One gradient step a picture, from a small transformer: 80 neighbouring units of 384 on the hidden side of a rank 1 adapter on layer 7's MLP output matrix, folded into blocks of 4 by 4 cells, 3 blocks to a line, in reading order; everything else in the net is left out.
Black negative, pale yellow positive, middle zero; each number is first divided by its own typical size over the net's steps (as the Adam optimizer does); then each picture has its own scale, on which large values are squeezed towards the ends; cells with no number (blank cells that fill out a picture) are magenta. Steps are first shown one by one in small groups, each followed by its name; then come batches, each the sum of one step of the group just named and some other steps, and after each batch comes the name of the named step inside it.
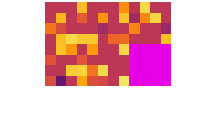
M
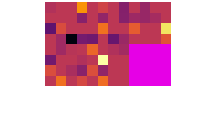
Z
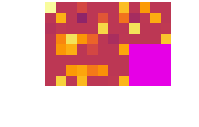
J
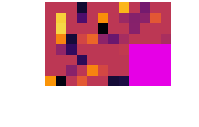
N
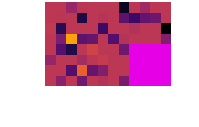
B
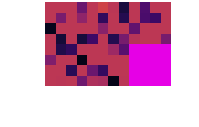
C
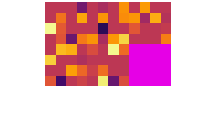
N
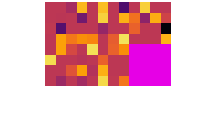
B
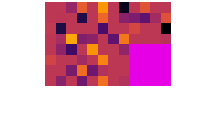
B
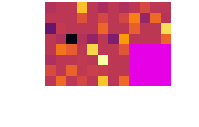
Z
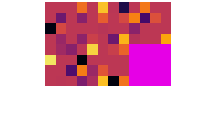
C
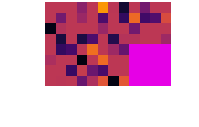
C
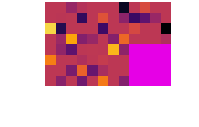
B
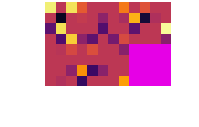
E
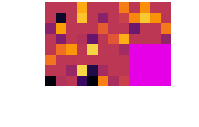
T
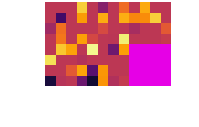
T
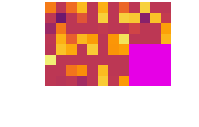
E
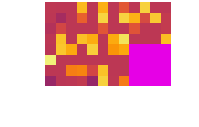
T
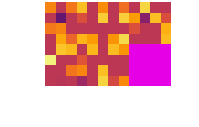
E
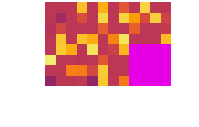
T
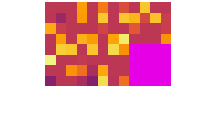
T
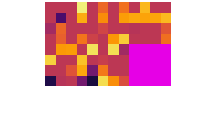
T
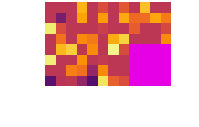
T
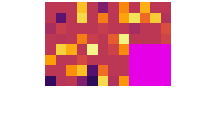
T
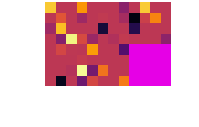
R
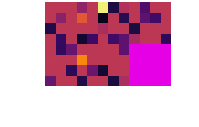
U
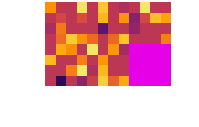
R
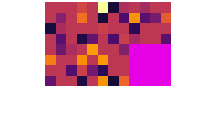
U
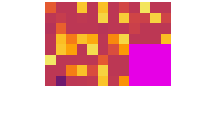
R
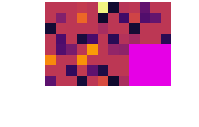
U
